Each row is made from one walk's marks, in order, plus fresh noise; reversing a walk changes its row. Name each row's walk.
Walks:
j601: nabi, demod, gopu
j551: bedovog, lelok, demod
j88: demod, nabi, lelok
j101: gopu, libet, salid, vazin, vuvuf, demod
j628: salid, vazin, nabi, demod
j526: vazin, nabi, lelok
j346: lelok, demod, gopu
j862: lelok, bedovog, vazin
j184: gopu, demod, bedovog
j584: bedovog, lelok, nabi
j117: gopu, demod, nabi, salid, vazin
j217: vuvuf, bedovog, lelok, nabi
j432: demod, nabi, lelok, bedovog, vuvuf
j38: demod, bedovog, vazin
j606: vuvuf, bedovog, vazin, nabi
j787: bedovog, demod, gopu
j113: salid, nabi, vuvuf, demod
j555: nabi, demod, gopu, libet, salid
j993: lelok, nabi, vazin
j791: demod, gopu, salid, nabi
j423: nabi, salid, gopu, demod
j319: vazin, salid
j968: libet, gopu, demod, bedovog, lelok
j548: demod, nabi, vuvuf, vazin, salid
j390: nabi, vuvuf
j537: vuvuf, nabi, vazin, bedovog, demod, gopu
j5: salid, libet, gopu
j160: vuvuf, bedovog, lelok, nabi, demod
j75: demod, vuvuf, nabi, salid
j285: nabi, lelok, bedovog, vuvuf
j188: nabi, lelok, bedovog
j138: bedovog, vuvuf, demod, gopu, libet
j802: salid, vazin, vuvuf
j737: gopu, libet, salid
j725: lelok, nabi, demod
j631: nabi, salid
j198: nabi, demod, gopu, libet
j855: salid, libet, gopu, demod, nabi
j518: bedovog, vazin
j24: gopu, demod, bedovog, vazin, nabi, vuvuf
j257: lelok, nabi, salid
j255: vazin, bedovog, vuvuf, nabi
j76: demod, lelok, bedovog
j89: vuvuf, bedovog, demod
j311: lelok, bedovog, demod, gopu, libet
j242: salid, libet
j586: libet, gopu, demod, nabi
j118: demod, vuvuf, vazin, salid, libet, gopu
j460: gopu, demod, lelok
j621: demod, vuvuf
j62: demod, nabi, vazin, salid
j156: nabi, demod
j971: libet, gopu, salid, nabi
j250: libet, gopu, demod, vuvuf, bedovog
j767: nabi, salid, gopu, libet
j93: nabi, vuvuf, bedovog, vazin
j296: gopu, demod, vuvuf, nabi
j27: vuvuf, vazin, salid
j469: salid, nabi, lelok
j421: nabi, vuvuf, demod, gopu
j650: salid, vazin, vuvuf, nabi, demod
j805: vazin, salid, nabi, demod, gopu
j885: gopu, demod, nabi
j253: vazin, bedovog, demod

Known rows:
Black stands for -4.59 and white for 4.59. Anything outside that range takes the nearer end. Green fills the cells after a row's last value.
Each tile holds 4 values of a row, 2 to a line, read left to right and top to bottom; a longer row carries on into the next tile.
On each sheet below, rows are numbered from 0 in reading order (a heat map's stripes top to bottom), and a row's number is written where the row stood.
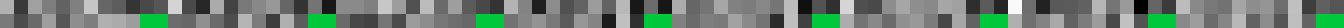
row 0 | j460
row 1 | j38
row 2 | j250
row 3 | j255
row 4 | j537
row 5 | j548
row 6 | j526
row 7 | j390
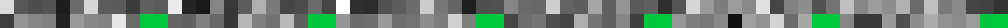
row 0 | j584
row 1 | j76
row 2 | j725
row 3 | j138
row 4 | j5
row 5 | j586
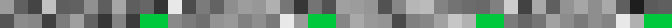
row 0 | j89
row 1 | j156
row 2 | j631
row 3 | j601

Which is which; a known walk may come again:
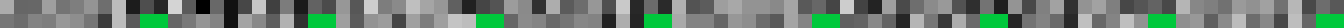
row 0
j537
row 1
j862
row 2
j117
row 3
j606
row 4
j75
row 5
j38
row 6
j787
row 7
j390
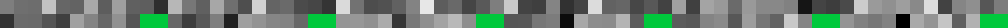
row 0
j138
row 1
j968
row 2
j257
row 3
j311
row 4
j24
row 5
j5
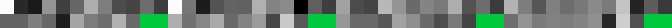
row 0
j76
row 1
j526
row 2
j621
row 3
j93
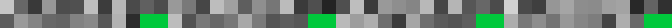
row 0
j217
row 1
j118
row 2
j802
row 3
j548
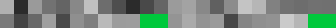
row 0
j460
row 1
j631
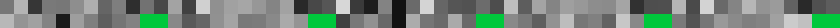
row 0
j319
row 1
j296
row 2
j551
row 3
j421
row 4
j885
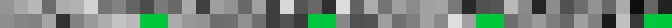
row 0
j767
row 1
j27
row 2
j198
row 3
j255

